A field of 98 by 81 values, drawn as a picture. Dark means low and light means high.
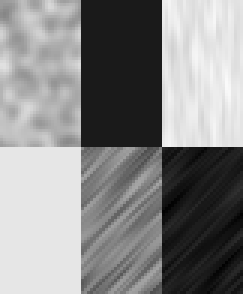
It is made of 2 by 3 panels. Panel 1,1: high, blotchy. Panel 1,2: very low, flat. Panel 1,3: very high, streaked downward, faint in contrast. Panel 2,1: very high, flat. Panel 2,2: middling, slanting up to the right. Panel 2,3: very low, slanting up to the right, faint in contrast.
